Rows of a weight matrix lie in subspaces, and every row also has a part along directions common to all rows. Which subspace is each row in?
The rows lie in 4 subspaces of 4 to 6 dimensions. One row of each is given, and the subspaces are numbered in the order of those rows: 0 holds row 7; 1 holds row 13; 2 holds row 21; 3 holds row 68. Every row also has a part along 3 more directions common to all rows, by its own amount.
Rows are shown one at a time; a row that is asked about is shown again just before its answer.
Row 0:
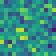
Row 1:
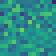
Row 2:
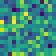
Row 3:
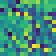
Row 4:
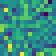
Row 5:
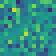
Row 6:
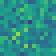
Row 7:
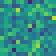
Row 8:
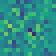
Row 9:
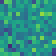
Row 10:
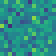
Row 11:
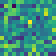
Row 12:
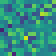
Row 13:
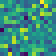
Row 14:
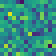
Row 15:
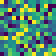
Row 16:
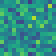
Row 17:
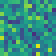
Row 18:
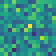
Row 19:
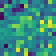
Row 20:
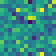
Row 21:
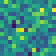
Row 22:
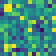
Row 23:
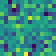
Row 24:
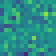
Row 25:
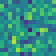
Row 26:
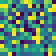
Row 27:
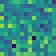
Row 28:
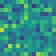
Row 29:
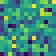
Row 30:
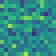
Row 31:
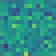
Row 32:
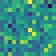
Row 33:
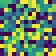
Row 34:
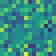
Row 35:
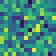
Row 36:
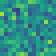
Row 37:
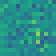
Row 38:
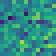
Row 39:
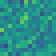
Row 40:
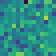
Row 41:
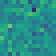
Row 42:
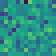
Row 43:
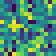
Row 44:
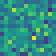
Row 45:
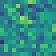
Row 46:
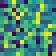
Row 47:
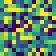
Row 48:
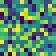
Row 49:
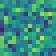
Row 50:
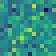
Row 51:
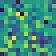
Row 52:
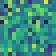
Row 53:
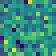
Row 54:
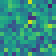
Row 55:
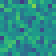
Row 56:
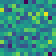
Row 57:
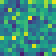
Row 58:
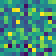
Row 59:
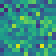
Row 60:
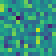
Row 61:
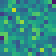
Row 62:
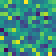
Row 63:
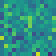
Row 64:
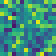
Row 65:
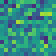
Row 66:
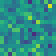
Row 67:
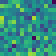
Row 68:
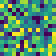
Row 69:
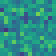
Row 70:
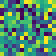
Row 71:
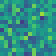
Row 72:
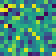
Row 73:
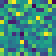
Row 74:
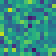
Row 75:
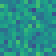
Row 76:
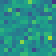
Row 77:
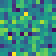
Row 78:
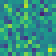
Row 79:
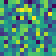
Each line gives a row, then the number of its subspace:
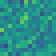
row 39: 3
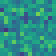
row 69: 2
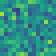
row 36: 0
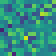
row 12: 0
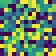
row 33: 3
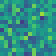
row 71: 2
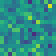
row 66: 2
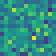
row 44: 1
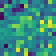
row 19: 0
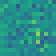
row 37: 3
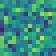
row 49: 2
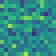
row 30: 0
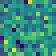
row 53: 3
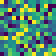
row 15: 1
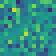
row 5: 0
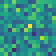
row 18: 0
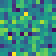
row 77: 2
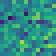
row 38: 2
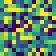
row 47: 2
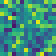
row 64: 2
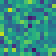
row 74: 0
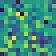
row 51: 1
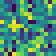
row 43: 2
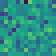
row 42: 3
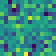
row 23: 0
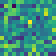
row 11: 0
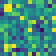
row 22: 0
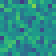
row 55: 0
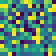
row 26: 3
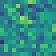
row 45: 0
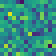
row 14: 0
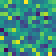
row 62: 3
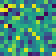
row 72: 3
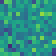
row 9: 2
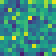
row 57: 1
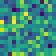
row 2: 2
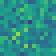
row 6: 1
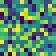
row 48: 2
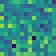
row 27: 1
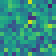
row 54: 2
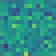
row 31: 0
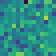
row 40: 3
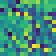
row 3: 1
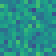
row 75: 1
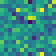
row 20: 2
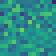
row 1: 1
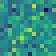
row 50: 0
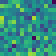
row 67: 1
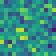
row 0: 2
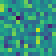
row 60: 3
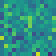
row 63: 0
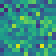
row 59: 0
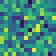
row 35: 2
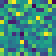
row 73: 3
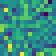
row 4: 3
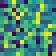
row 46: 3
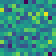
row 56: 3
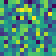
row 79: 1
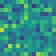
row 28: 0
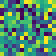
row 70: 1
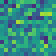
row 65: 0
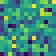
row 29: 1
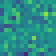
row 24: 1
